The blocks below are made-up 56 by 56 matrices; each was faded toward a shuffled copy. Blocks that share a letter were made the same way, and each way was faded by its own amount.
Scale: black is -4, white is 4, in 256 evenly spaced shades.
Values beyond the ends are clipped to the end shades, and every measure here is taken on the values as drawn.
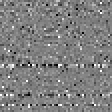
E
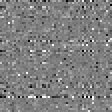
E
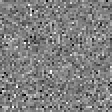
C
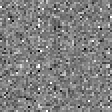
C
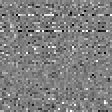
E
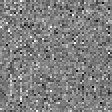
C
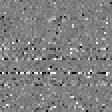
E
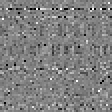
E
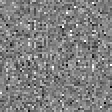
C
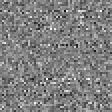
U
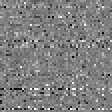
E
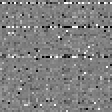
E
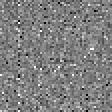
C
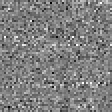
U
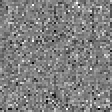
C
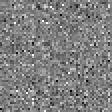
C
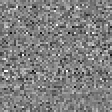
U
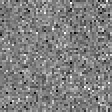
C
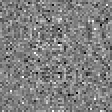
C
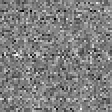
U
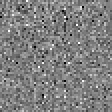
C
